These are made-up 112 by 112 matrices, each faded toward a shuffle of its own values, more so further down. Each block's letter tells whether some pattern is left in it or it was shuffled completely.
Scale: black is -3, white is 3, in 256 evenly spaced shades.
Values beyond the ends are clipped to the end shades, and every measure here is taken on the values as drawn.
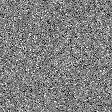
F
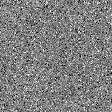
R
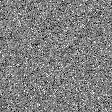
F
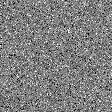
F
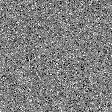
F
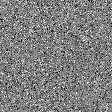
F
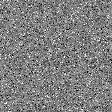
F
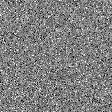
R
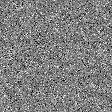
F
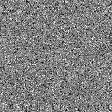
R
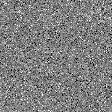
R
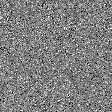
R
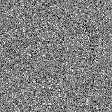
R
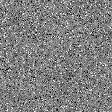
R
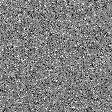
F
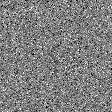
F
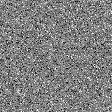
R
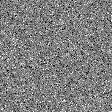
F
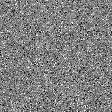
R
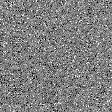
R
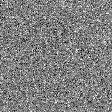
R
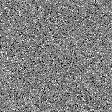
R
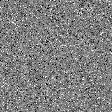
R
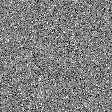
F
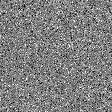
F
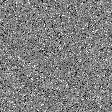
F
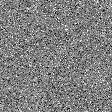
F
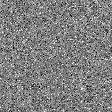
R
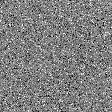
R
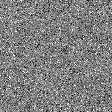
R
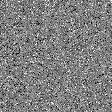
R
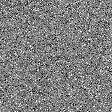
F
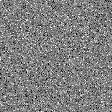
R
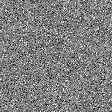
R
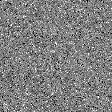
R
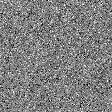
R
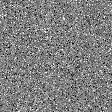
F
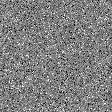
F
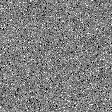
F
